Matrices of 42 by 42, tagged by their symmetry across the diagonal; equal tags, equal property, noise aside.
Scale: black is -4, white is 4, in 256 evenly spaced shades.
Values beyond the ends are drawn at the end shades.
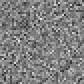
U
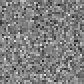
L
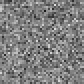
L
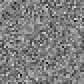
U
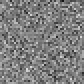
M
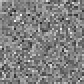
U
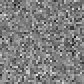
L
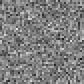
M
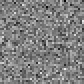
M
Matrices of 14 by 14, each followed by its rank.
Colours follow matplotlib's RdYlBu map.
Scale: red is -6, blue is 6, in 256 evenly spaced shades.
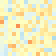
full rank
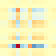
one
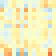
two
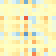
two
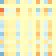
one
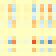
one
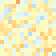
full rank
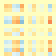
one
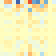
two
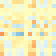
two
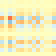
one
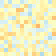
full rank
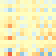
two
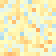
full rank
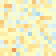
full rank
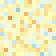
full rank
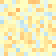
full rank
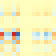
one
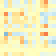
two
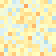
full rank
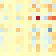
two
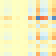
one
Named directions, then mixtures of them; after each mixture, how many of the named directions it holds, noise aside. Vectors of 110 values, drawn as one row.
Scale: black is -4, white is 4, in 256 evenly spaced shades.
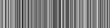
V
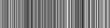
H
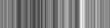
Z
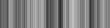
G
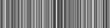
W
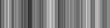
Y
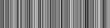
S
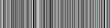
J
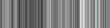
two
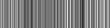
one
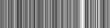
three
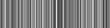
one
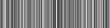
one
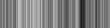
one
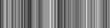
two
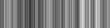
three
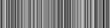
two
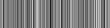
two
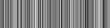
one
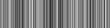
three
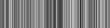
three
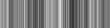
one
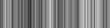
three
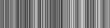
three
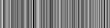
one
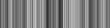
one
